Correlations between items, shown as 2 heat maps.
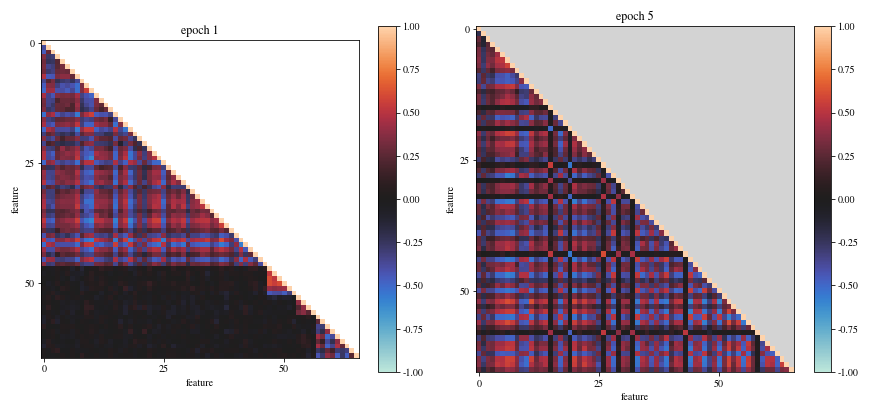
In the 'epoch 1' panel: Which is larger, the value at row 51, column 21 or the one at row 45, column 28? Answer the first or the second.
the first
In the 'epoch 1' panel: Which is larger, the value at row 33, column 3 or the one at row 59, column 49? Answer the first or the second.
the first
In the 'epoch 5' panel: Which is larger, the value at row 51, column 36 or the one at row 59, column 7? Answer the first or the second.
the first
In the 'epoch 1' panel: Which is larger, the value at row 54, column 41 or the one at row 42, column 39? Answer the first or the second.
the first
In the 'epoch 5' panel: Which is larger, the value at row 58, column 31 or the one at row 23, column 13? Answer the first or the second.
the second
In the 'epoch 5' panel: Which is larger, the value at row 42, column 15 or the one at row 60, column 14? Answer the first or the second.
the second
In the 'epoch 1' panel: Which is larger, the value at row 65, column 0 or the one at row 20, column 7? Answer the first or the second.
the second
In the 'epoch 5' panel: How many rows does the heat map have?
66
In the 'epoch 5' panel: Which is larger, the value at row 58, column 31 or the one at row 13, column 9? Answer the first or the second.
the first
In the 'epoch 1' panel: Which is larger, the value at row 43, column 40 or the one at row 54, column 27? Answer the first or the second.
the second
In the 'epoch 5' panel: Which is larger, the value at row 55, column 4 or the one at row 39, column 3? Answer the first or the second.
the second
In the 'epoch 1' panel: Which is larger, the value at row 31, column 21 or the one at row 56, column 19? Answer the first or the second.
the second
